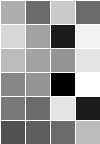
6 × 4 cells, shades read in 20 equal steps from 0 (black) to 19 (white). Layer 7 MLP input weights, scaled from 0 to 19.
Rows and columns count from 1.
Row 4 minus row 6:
4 4 -8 5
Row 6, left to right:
6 7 8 14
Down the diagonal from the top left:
13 12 11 19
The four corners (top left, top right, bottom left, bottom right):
13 8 6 14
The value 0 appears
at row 4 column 3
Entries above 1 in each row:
4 4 4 3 4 4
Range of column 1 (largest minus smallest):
10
